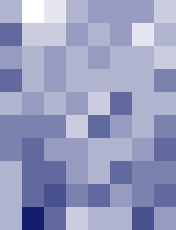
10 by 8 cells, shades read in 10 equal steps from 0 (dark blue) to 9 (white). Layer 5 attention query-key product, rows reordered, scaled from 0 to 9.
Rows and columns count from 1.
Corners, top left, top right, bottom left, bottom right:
6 7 6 5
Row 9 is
6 3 2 4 3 5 4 3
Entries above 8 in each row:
1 0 0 0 0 0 0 0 0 0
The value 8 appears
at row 1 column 3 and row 2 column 7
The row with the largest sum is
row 1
